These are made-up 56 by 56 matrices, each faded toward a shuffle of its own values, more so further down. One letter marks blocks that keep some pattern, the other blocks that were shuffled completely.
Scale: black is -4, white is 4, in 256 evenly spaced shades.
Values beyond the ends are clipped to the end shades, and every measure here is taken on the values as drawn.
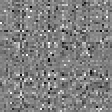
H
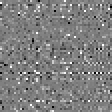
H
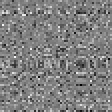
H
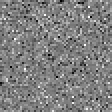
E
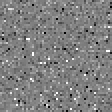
E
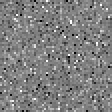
E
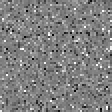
E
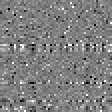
H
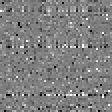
H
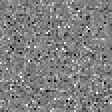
E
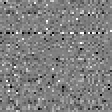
H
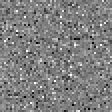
E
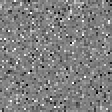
E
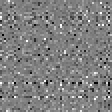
H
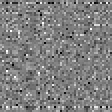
H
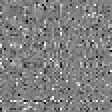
H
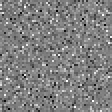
E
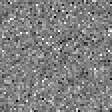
E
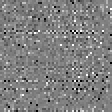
H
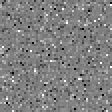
E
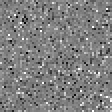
E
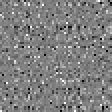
H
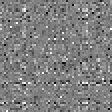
H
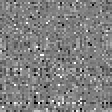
H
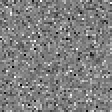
E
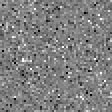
E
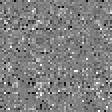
H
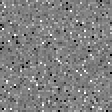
E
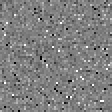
E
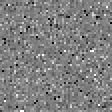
E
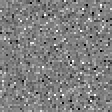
E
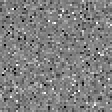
E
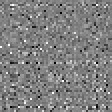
H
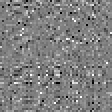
H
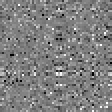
H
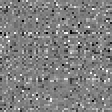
H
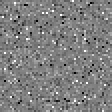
E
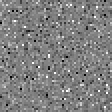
E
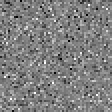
E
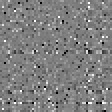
H
